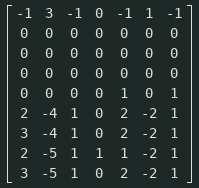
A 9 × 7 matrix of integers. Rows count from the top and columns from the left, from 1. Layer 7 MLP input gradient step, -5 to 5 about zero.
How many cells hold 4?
0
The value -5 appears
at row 8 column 2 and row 9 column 2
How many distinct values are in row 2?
1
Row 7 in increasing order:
-4 -2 0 1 1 2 3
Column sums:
9 -15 3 1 7 -7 4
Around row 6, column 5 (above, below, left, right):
1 2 0 -2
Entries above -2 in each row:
7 7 7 7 7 5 5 5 5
